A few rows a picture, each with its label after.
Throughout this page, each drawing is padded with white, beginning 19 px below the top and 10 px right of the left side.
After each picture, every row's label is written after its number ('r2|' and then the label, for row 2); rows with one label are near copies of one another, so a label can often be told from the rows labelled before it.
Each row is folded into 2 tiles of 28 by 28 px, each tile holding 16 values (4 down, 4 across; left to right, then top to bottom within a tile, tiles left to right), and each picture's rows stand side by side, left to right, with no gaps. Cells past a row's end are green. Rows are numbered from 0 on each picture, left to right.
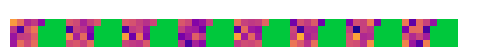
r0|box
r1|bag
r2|bag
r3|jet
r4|bag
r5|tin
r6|tin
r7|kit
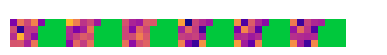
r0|tin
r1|box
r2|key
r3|kit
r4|kit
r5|kit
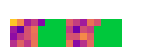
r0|box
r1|key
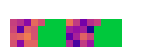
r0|key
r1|jet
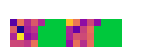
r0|tin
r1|box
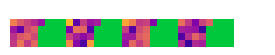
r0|box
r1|kit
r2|box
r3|jet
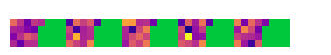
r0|jet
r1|tin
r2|box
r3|tin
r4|kit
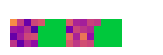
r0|jet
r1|bag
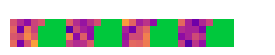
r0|key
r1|bag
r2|box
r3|jet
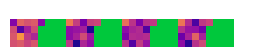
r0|tin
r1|jet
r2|jet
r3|jet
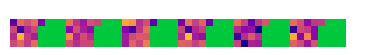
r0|tin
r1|bag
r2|box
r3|tin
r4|jet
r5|bag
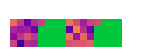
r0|jet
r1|bag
